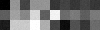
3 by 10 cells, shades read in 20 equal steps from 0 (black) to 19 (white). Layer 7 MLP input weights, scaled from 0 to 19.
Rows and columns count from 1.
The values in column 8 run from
4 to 9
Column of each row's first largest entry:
2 6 4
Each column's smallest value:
0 11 5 11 7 4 1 4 4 4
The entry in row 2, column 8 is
9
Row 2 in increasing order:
7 7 7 8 9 9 10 12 16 18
